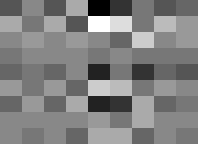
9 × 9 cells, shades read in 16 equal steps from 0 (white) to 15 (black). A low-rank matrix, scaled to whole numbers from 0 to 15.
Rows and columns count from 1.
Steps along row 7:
down up down up down down up down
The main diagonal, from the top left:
10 8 7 7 13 4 5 7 8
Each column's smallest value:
5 6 5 5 0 2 3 4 6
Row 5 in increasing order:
7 8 8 9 9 9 10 12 13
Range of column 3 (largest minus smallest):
5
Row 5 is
9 8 9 7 13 8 12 9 10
